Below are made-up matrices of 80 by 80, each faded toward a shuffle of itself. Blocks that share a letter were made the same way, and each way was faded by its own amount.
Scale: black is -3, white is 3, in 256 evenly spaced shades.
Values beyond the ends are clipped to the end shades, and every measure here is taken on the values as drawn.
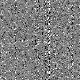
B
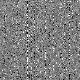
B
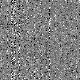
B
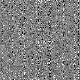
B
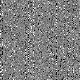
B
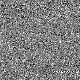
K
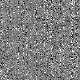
B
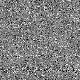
K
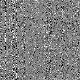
B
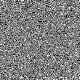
K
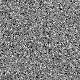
K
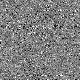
K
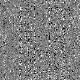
B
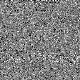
K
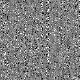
B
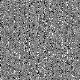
B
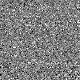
K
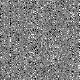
B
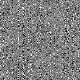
B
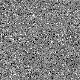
K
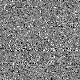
K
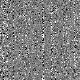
B
